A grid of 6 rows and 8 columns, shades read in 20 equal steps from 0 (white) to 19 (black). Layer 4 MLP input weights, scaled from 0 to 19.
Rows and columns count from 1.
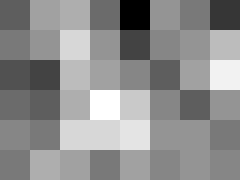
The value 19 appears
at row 1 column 5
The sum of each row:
88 65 68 62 53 66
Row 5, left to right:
9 10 3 3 2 8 8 10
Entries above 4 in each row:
8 7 7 6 5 8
